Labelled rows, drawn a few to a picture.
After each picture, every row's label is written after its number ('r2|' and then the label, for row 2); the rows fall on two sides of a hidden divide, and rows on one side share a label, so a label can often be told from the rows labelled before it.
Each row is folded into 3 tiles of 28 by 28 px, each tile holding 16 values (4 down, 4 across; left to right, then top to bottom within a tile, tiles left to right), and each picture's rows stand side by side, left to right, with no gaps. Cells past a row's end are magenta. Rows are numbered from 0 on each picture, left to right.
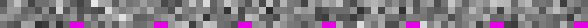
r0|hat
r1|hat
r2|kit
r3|hat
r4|hat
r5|hat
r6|hat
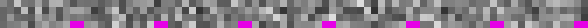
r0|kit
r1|hat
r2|hat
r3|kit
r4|hat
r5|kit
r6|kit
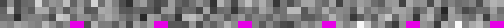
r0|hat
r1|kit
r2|kit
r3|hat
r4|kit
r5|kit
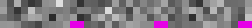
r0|hat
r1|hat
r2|hat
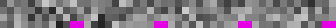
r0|hat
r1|kit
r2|kit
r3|kit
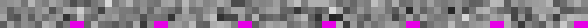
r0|hat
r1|hat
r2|hat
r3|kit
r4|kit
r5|kit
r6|hat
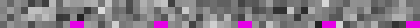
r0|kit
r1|kit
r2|kit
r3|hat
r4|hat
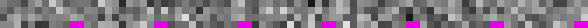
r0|hat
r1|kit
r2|hat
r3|kit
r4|kit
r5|hat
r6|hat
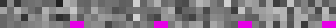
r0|hat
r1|kit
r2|hat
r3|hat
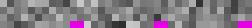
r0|kit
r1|hat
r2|kit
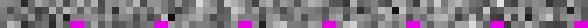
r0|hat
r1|hat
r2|hat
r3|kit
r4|kit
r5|kit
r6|hat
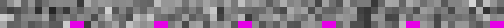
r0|hat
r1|kit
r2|hat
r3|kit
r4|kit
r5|hat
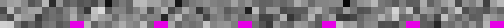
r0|hat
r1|kit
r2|kit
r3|hat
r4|hat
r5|kit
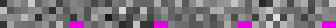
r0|kit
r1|hat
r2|hat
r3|kit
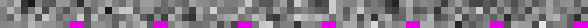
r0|kit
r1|kit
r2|hat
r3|kit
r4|kit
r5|hat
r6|kit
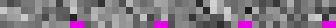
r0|kit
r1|kit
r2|hat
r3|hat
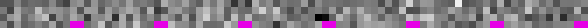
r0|hat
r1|kit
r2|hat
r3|kit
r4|kit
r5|kit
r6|hat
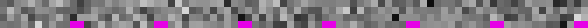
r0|kit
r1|kit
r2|kit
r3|hat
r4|hat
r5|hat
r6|hat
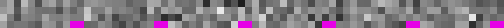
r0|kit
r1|kit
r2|hat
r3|kit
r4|hat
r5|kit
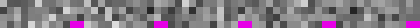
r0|kit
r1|kit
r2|kit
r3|hat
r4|hat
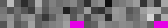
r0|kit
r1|hat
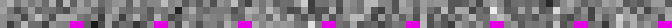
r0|hat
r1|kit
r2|hat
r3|kit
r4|kit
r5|hat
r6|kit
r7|kit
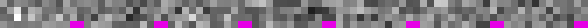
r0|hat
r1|hat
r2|kit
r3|kit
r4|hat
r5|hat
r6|kit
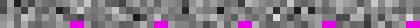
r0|kit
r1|hat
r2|hat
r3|kit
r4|hat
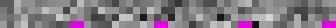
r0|hat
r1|kit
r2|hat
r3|kit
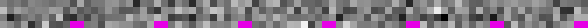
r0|hat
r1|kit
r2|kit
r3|kit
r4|hat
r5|hat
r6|kit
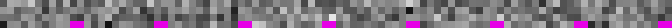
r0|kit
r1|kit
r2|hat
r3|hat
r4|kit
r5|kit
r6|kit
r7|kit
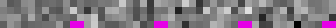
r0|hat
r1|hat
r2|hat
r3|hat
